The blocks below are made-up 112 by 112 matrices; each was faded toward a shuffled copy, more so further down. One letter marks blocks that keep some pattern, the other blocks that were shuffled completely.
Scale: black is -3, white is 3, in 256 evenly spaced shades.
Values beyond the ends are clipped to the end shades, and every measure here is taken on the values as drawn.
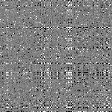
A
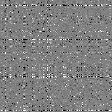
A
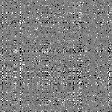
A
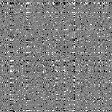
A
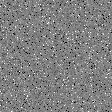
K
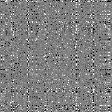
A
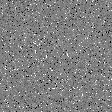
K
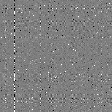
A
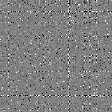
A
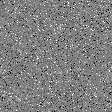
K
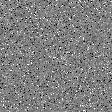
K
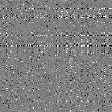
A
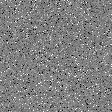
K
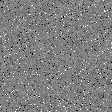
K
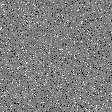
K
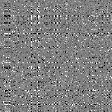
A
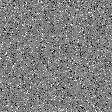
K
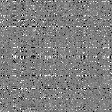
A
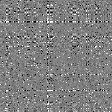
A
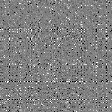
A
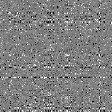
A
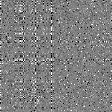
A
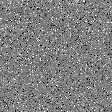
K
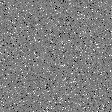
K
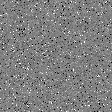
K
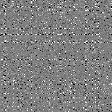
A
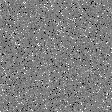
K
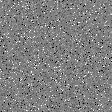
K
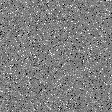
K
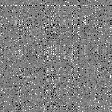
A
